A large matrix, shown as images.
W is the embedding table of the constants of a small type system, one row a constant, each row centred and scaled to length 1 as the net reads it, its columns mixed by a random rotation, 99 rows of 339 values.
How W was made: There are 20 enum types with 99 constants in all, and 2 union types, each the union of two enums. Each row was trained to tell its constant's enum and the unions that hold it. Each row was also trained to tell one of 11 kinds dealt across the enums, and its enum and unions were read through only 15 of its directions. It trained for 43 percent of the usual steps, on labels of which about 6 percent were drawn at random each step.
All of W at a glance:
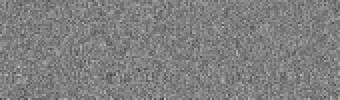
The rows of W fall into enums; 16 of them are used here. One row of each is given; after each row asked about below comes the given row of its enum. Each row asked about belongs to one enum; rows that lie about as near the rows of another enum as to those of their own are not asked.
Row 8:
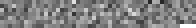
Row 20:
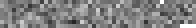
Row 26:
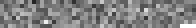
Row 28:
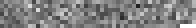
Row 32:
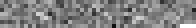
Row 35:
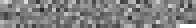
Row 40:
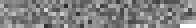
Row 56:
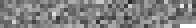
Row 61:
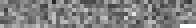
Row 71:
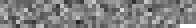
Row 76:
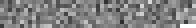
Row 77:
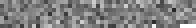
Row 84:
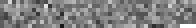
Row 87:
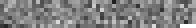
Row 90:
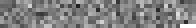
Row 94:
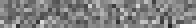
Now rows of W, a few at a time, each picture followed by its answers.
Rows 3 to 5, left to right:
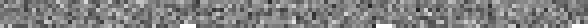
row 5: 77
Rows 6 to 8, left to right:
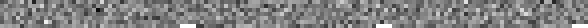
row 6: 76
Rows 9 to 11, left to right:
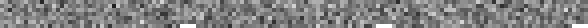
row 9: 76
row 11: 87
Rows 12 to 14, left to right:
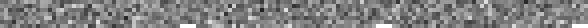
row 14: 71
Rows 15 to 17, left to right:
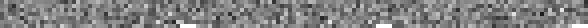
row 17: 77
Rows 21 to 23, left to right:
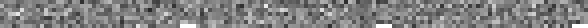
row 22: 61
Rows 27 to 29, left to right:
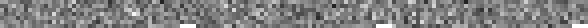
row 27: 8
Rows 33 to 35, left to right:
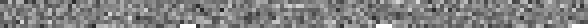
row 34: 8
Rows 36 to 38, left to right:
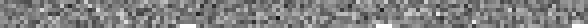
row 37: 20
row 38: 8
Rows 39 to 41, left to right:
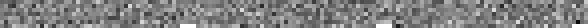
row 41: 87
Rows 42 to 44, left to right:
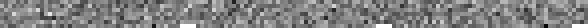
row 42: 28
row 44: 90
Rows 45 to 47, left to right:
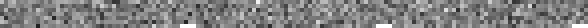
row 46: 77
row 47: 35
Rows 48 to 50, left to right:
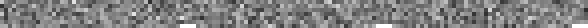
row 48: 94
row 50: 32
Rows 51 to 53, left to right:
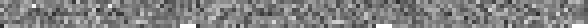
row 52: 76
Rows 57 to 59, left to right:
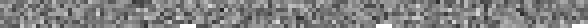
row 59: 84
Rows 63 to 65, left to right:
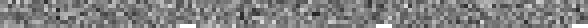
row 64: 61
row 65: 56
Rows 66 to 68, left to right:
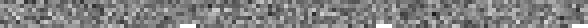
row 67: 94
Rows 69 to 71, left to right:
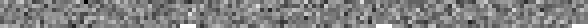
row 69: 76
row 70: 87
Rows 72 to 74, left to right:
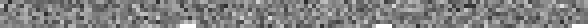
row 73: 77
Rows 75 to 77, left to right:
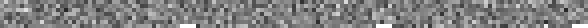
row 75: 26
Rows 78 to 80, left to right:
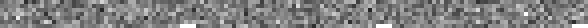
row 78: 26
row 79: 8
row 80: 94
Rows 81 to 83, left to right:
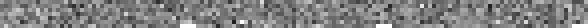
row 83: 61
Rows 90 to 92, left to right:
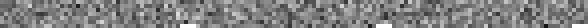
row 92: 90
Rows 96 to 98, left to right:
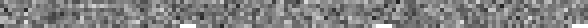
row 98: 87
